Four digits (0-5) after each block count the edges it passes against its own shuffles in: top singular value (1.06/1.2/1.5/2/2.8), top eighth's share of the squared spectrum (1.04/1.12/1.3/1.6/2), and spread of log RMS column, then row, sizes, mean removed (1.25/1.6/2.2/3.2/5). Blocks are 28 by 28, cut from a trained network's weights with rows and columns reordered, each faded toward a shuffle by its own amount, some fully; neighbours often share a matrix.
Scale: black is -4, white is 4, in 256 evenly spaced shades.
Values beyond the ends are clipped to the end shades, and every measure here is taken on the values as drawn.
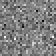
1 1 0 0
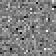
0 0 0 1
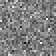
1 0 0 0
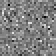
1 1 0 1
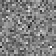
0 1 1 0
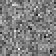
0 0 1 0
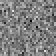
1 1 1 0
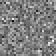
0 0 0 0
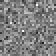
2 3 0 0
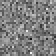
1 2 0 0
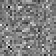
2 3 1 1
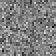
0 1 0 0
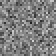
2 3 1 0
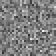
1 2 0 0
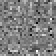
3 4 2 2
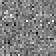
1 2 0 0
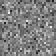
1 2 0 0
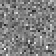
0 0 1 0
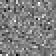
0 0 0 0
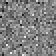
1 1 0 0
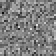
0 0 0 0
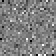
2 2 0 1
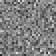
1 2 0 1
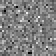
1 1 0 0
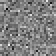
0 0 0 1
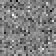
1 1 0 0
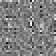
3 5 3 1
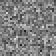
0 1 0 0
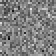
1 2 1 0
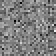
2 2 0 0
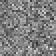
0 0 0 0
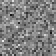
0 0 0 0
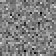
0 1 0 0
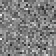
0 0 0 0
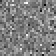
0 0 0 0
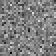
1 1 1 0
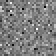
1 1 0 0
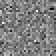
1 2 1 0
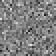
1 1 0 0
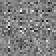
3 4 2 2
